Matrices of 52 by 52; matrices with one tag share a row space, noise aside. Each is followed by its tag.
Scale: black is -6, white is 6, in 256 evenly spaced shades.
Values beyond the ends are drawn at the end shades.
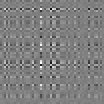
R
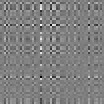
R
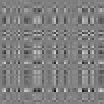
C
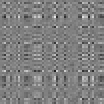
C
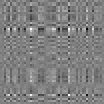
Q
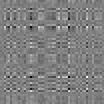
Q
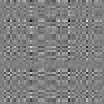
Q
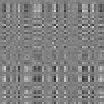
C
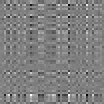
Q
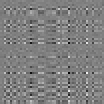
Q
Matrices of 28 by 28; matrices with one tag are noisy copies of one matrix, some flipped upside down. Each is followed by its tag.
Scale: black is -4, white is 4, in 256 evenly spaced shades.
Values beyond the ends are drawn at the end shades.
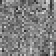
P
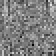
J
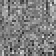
J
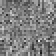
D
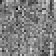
P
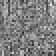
J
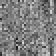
P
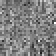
D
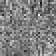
D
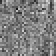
P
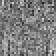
J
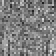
J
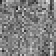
P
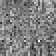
D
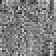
P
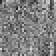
P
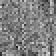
P
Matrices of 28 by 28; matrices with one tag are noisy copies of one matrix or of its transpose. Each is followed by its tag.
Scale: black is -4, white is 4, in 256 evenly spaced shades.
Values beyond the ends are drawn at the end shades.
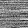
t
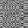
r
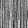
t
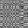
r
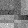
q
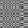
r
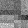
q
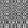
r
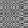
r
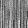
t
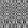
r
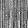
t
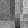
q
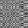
r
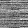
t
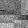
q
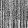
t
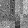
q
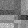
q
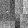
q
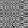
r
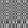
r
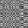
r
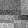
q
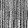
t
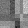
q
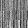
t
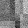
q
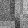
q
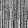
t
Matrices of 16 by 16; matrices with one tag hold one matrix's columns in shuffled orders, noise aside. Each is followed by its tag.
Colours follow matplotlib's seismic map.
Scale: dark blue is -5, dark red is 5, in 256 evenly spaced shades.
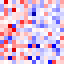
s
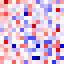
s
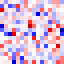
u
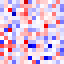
s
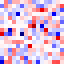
u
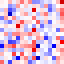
s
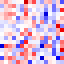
s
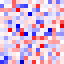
u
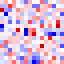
u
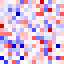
s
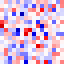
u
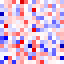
s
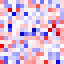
u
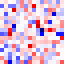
u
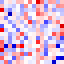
s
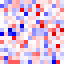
u
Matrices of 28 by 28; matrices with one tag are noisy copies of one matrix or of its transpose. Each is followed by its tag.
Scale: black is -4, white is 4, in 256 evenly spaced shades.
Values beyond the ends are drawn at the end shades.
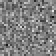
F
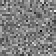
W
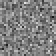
F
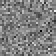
W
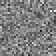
W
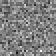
F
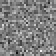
F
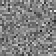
W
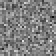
F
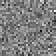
W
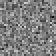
F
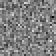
F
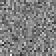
W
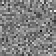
W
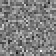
F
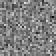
F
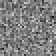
F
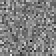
W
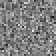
F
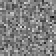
F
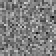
F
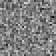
F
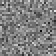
W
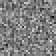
F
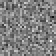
F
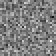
F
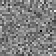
W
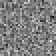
F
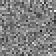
W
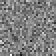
W
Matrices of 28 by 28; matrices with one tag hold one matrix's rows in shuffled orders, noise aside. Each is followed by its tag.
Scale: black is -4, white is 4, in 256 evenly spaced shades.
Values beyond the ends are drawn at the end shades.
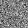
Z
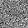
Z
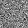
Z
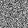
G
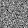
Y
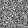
Y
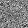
Z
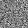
Z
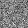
Y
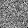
Y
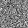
G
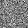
Y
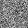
Y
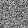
Y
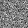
Y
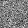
Y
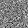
G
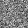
Y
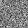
Z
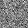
Y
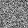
Y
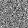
G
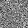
Z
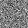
G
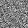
Z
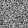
Y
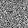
G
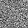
Z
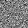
Z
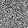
G
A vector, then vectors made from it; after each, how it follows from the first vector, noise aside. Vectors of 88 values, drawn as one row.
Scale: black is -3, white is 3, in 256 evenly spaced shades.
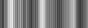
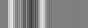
partly zeroed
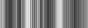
wrapped around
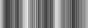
wrapped around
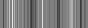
partly zeroed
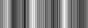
wrapped around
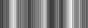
wrapped around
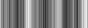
wrapped around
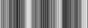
wrapped around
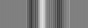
partly zeroed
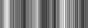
wrapped around
